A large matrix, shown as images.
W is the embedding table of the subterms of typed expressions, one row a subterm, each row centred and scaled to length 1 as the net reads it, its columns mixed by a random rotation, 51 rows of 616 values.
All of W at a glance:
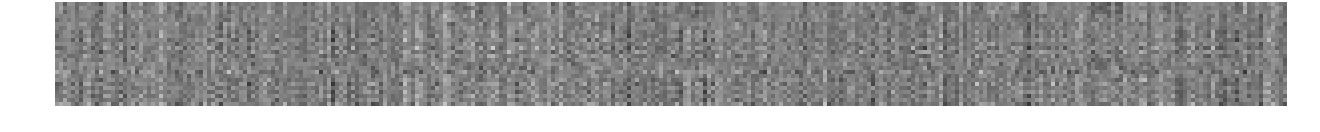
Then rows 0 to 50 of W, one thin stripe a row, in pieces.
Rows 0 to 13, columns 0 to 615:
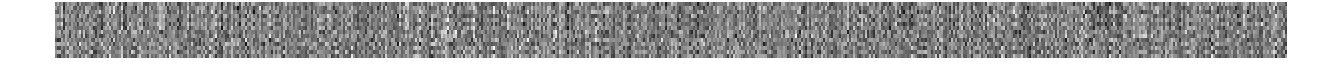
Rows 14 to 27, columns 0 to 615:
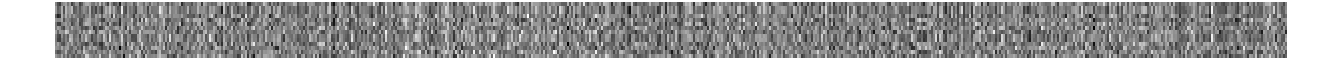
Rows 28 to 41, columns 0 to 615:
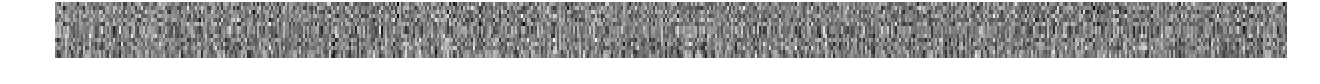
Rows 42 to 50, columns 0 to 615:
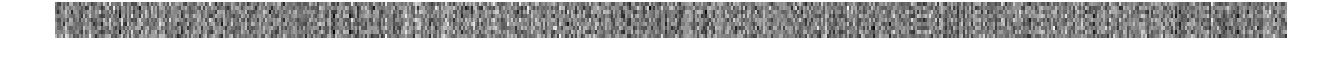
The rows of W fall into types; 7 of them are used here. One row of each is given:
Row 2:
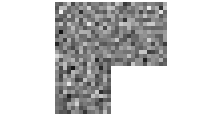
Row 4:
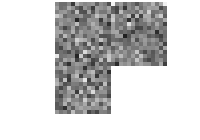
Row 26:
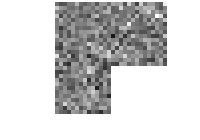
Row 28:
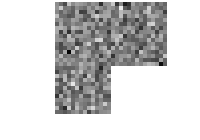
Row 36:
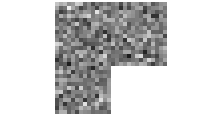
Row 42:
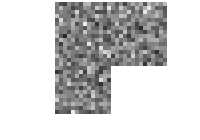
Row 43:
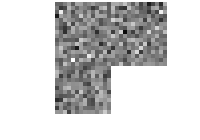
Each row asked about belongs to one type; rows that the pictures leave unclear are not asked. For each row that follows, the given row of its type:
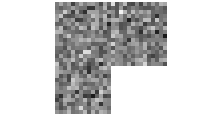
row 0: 4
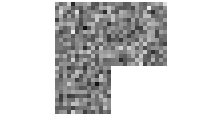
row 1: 42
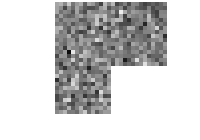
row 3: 28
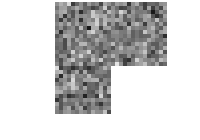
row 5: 2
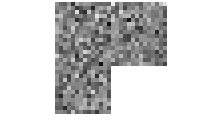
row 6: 4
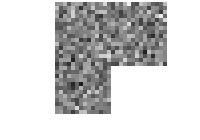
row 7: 26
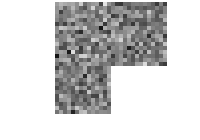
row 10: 28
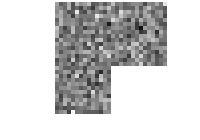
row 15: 42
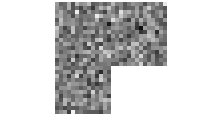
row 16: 42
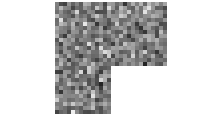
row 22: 42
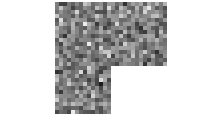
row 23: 42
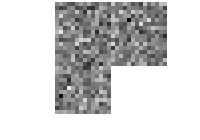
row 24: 4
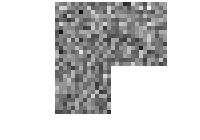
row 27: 2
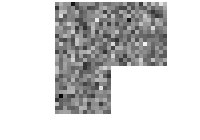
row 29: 4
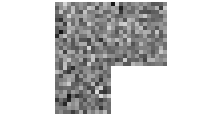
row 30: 2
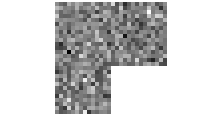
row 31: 28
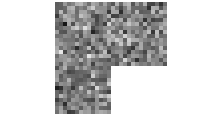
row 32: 43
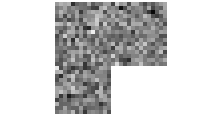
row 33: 2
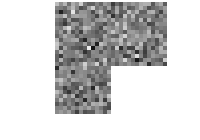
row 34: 36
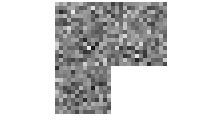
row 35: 36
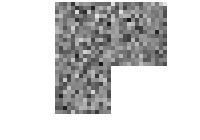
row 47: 4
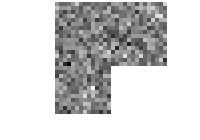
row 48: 26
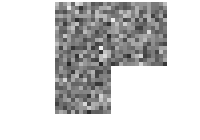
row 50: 36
